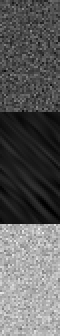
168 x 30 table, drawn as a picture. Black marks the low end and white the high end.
It is made of 3 by 1 panels. Panel 1,1: low, fine-grained. Panel 2,1: very low, slanting down to the right, faint in contrast. Panel 3,1: high, fine-grained.
